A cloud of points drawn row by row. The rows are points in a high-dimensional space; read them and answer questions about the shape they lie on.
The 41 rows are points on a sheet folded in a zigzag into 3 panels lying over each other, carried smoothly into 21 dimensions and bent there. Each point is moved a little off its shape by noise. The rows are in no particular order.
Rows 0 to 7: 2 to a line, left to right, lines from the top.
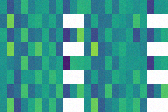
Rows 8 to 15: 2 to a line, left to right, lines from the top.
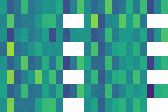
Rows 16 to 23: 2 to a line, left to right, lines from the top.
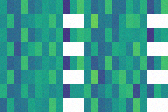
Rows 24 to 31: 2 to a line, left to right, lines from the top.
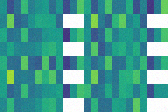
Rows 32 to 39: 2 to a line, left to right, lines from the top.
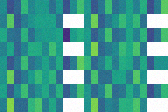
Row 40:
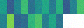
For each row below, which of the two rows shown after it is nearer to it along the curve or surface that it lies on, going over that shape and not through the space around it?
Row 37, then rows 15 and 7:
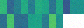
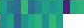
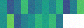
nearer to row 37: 15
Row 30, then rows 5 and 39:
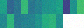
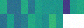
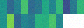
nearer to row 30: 39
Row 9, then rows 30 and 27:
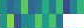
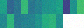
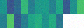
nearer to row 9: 27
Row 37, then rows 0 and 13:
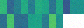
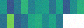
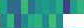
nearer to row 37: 13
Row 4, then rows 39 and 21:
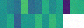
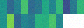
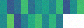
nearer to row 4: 21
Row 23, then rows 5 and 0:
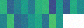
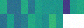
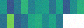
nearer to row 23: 5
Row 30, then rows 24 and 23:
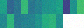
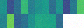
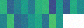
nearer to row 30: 24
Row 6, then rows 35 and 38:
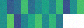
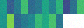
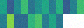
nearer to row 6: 38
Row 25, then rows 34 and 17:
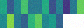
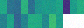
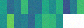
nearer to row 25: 17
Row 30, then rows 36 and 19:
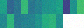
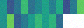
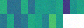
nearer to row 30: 36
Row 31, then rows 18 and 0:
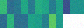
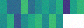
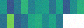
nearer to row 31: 18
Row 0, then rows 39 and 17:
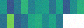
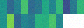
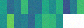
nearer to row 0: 39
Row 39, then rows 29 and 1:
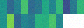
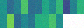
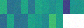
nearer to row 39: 29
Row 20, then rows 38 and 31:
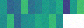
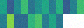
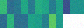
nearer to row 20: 31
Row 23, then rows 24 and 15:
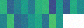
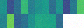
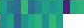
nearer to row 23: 15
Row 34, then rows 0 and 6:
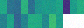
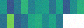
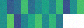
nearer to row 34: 6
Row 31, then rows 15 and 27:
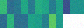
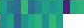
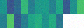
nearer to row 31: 15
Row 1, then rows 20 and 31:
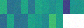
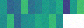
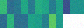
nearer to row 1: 31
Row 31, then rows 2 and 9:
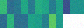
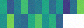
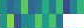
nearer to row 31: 9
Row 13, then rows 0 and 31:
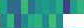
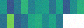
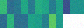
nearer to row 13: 31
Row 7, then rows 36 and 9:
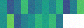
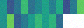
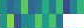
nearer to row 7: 36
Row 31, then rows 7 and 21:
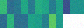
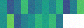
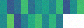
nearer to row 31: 21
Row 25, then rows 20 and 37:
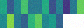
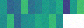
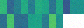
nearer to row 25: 20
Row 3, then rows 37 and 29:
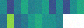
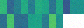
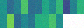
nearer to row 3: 29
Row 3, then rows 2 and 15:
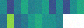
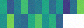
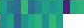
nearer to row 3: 2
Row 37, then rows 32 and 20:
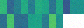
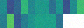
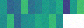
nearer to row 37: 20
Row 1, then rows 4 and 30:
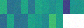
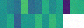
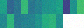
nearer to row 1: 4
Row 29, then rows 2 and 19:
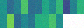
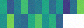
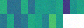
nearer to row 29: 2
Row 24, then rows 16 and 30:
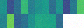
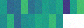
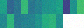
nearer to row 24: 30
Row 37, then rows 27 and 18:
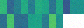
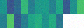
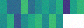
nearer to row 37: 18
